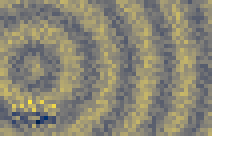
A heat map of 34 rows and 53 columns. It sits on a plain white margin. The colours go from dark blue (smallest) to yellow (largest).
No single row or column stands out from its neighbours. Values change most from cell to cell in the bottom left. Concentric rings centre on the middle left. An odd patch, rougher than its surroundings, sits in the bottom left. There is no overall slope.
